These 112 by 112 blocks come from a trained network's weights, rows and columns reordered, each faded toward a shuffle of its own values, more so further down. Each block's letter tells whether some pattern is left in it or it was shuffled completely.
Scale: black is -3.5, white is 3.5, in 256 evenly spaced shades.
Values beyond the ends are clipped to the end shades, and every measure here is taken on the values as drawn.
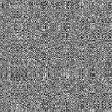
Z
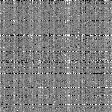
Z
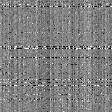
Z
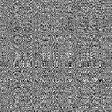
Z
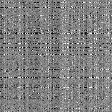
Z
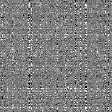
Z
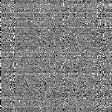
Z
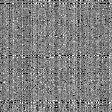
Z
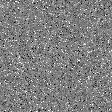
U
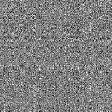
Z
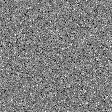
U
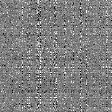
Z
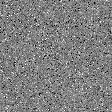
U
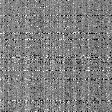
Z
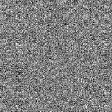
Z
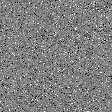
U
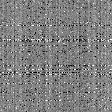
Z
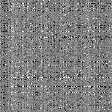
Z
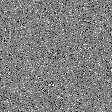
U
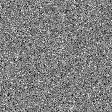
U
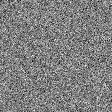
U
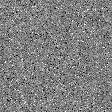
U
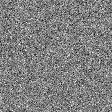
U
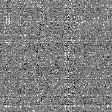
Z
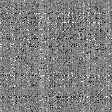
Z
